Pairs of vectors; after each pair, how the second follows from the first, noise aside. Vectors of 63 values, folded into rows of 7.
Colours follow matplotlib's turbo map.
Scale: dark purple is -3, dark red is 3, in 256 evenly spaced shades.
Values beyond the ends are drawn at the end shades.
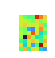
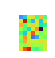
reversed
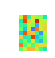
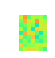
shrunk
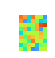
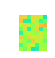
shrunk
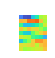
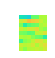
shrunk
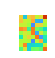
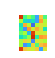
reversed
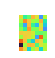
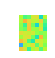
shrunk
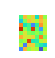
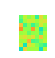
shrunk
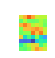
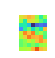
reversed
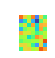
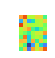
reversed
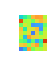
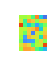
reversed
